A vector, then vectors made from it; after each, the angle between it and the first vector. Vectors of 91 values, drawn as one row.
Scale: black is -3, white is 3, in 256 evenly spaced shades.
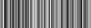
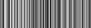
nearly opposite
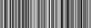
nearly parallel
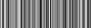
partly opposed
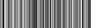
nearly opposite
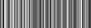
nearly opposite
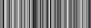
nearly opposite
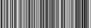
orthogonal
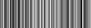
nearly parallel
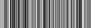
partly aligned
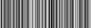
partly aligned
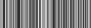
orthogonal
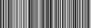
partly opposed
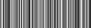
partly opposed
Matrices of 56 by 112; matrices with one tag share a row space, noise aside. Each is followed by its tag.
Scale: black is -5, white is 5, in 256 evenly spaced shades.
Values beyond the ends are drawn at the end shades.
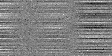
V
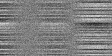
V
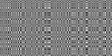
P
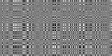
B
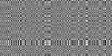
P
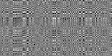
B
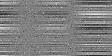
V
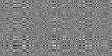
B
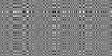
B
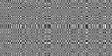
P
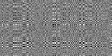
B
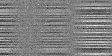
V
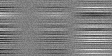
V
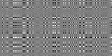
B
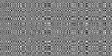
P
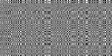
P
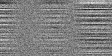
V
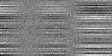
V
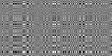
B
